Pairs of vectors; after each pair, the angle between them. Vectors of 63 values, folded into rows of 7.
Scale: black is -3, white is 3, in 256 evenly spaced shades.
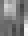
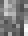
nearly parallel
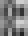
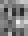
nearly parallel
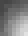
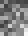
partly aligned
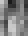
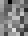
partly aligned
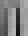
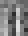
nearly opposite
